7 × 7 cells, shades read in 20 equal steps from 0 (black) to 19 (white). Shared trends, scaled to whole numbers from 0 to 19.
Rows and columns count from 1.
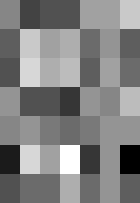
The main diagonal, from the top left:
10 15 13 4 9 11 7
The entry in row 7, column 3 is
8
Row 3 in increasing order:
6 7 8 12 13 14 16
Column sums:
52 77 66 77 59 78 62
